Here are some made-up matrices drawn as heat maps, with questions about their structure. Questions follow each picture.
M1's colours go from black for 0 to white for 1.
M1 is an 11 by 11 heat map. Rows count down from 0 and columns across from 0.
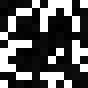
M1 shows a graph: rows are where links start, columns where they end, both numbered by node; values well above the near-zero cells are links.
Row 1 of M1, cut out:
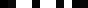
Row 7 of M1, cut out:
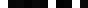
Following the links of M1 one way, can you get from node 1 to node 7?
yes
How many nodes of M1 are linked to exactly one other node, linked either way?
1
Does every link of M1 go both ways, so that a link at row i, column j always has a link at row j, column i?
yes
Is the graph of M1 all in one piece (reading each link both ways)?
yes
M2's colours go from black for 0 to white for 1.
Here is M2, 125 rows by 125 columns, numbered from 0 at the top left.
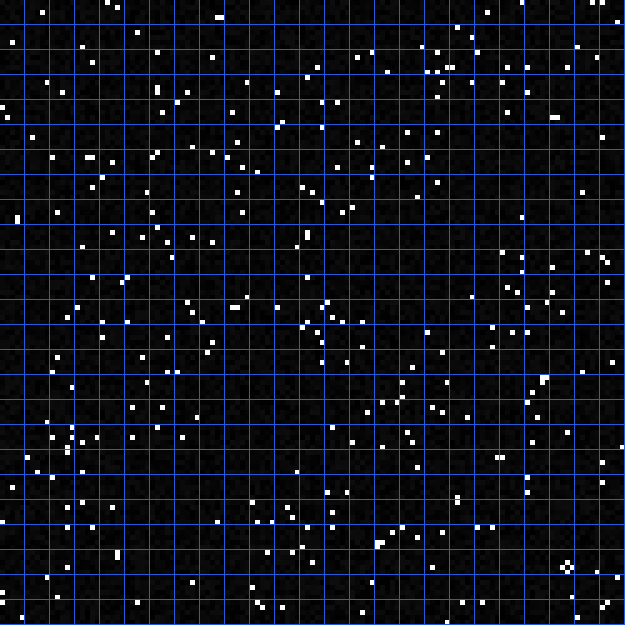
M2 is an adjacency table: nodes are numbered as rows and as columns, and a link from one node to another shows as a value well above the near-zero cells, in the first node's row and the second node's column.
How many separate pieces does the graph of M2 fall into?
6
